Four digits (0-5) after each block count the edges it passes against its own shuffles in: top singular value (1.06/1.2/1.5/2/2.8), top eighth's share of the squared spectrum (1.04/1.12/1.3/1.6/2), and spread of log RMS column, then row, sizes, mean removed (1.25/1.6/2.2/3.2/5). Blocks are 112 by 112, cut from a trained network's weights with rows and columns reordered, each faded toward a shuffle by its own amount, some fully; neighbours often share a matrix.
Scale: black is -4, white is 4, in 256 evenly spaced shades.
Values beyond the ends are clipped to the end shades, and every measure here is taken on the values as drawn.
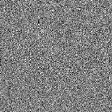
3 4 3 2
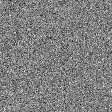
0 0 0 0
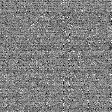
3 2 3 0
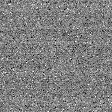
2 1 1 0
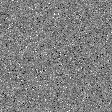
0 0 0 0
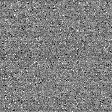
2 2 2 0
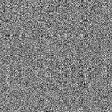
4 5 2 3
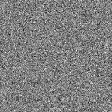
3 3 1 2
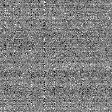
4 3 3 0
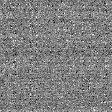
3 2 2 0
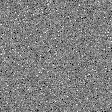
0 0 0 0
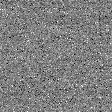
1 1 0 0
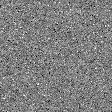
0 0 0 0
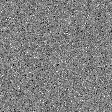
0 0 0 0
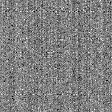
3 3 0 2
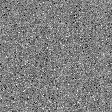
0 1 0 0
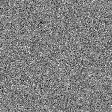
2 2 0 1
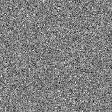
2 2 1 1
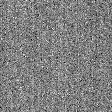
2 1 0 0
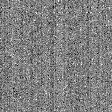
3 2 0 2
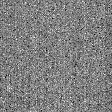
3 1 0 1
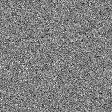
2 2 0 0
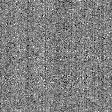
3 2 0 2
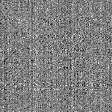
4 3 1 3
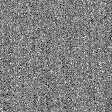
2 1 0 0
